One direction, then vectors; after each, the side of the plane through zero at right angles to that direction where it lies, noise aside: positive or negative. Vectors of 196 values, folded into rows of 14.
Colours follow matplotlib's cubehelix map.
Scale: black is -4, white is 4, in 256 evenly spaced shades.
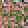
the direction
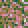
negative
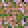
positive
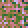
positive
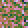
positive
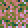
negative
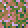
positive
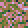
negative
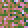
positive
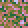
positive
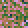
positive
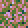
negative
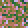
positive
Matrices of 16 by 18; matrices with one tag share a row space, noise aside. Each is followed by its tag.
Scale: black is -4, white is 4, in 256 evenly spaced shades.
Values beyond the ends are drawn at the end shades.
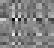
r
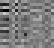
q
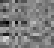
q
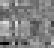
q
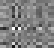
r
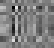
r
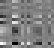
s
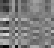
q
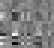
s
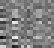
s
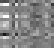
q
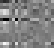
q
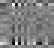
r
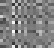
r
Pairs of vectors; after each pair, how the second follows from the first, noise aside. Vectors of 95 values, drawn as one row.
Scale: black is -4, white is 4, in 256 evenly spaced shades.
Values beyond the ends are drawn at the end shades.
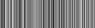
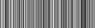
sign-scrambled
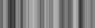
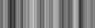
copied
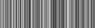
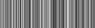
copied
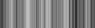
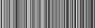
sign-scrambled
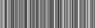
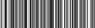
scaled up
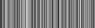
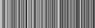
sign-scrambled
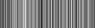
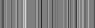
partly zeroed
